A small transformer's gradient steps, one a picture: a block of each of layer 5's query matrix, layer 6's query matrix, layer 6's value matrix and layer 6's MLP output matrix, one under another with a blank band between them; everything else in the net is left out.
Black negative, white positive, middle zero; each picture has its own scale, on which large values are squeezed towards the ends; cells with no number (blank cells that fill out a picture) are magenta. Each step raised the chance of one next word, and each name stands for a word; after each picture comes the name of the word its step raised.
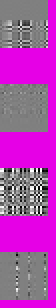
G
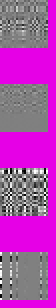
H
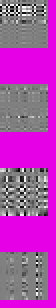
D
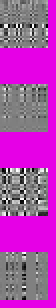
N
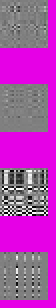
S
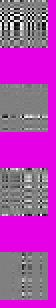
D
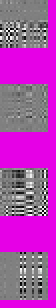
S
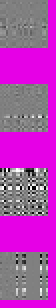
G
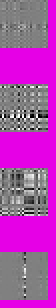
S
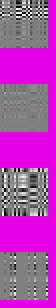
D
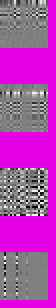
D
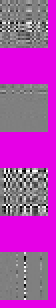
H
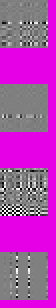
S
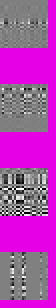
S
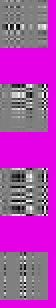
D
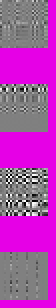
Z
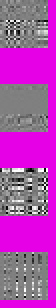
G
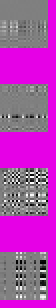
Z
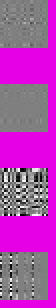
D
